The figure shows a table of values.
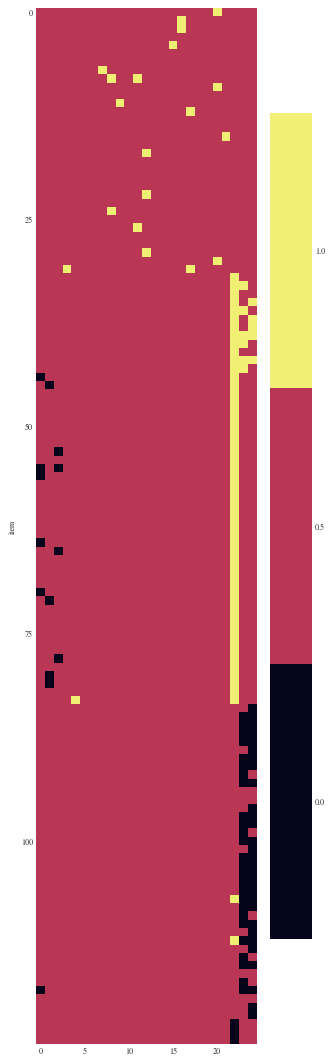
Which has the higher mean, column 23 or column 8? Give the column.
8
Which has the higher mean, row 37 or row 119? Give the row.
37
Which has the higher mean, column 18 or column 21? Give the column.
21
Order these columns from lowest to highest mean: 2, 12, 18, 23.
23, 2, 18, 12
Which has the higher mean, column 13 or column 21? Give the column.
21
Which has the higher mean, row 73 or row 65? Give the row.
73
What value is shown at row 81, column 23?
0.5
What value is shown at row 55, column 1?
0.5
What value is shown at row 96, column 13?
0.5
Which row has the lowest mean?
118
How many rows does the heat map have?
125
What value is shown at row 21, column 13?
0.5
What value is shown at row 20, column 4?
0.5
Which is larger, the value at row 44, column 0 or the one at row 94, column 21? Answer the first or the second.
the second
